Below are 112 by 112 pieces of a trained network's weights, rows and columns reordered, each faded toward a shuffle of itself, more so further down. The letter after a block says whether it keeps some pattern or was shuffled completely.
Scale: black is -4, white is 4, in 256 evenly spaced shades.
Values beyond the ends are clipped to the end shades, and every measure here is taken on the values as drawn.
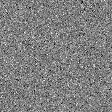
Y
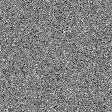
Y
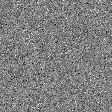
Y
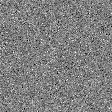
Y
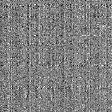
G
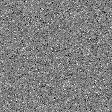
Y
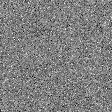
Y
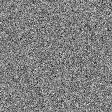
Y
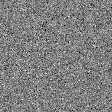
Y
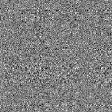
G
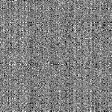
G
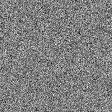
Y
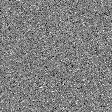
Y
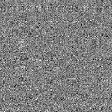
G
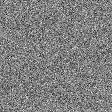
Y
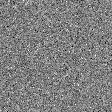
Y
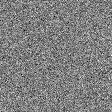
Y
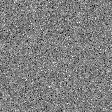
Y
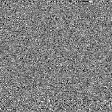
G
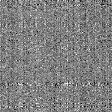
G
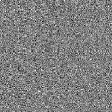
G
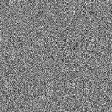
G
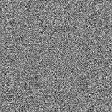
G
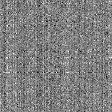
G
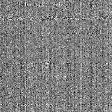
G
